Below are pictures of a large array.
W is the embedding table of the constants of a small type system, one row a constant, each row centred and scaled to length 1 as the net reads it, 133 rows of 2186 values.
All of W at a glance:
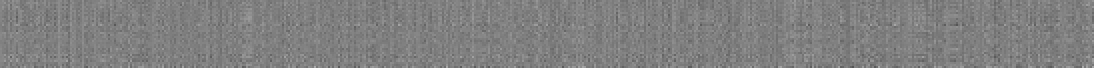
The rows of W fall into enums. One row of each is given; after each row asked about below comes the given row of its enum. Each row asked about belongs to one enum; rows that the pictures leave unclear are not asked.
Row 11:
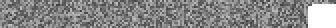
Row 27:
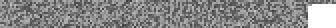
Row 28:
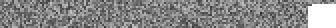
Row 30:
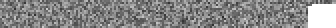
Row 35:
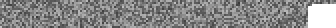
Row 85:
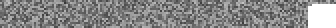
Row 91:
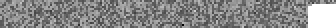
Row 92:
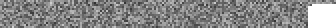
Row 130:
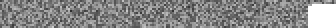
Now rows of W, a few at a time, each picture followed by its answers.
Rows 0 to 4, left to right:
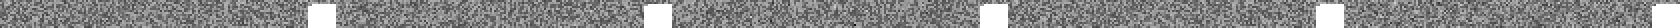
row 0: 85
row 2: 91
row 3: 85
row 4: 92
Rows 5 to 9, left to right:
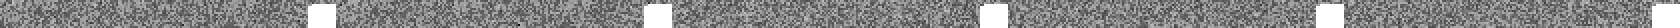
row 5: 91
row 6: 91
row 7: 11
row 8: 130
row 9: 85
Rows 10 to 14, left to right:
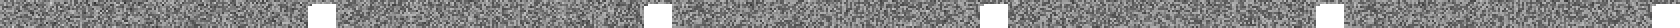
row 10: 92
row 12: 27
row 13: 85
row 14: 27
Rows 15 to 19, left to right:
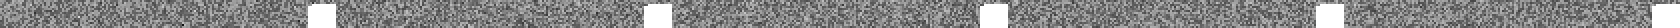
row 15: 91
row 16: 28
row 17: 11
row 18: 85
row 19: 27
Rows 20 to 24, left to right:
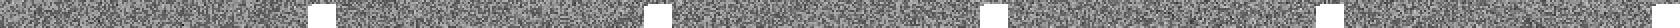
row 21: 35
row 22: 85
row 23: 30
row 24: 28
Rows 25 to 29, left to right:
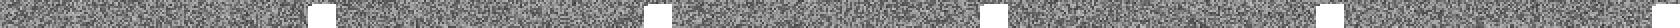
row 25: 11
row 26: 35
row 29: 130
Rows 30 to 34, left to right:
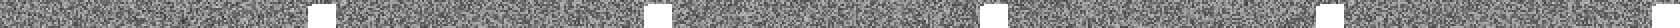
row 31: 85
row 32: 11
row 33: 35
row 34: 85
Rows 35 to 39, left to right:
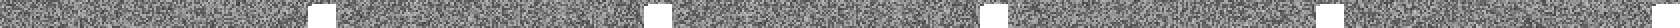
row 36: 11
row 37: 11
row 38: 27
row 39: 28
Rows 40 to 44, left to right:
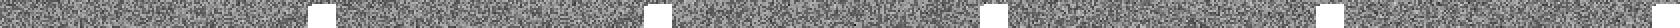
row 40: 35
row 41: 35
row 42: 91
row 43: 28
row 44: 92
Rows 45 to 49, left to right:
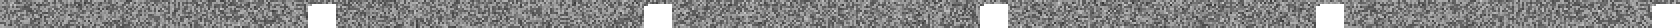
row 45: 27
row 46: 35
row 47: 11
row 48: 92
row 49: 27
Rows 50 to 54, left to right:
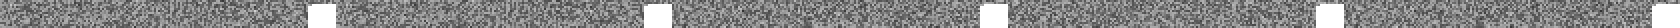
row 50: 27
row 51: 27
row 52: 130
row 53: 85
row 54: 130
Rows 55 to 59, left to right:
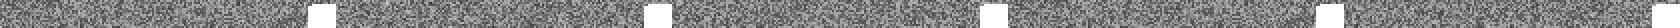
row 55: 35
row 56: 92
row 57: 85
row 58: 35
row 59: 130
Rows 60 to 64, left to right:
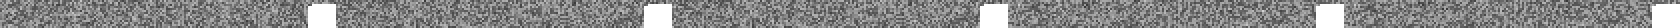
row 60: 11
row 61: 35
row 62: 35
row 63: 27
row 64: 27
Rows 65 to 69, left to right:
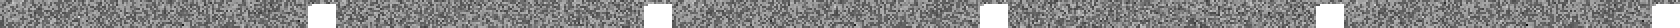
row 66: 85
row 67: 91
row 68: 28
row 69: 91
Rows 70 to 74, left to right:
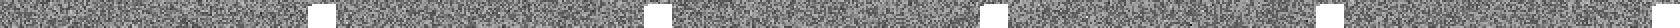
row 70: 28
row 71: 130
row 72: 35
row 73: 91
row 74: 85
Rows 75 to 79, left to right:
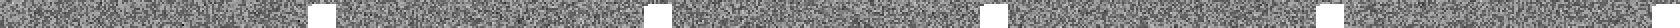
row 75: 91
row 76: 30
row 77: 28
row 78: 130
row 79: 27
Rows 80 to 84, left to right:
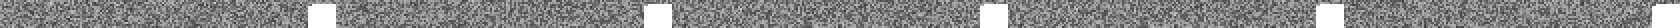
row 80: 92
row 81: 27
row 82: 130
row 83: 130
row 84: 35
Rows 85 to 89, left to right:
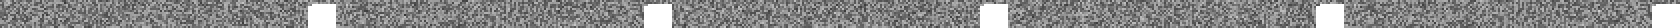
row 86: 27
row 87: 130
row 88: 11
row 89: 27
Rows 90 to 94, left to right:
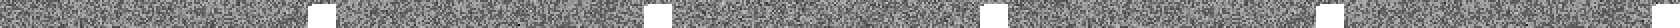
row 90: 35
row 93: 35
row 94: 91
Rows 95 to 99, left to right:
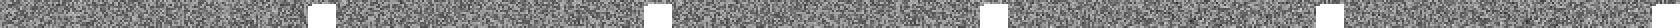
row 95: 11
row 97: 85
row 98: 30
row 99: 30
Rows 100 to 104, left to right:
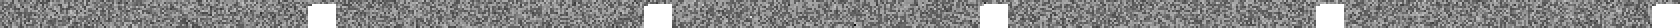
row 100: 28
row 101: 35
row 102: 91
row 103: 85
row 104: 11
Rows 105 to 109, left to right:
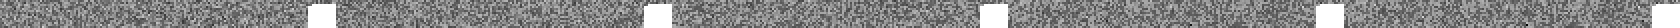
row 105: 30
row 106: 35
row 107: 27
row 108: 91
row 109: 91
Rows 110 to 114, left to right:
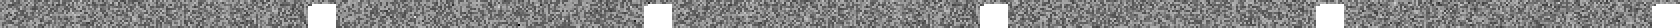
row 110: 11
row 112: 11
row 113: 85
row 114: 92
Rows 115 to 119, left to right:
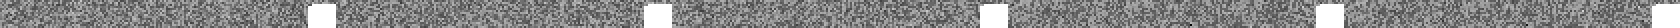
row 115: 11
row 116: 85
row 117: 27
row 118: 91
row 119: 91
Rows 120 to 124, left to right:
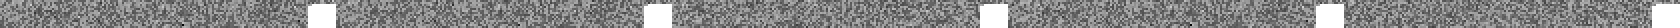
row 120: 91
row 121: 91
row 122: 27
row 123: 91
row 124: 85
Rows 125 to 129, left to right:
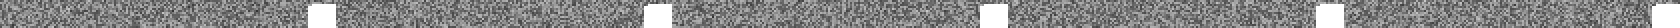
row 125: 130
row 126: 35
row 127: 27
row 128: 85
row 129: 11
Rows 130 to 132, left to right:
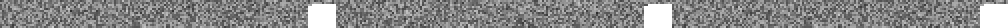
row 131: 28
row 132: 130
